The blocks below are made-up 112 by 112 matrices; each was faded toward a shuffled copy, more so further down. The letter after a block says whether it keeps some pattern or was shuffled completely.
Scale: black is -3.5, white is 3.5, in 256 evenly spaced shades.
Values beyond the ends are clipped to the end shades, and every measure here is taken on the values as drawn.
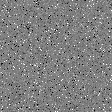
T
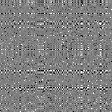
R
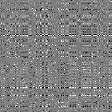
R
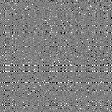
R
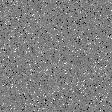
T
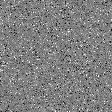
T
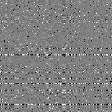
R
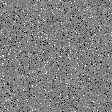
T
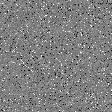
T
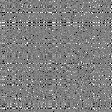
R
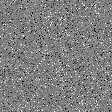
T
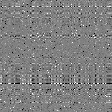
R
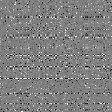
R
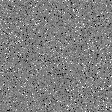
T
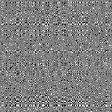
R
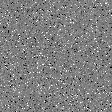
T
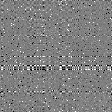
R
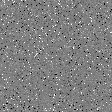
T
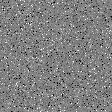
T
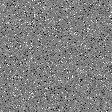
T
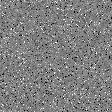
T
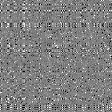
R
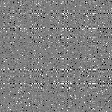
R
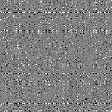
R
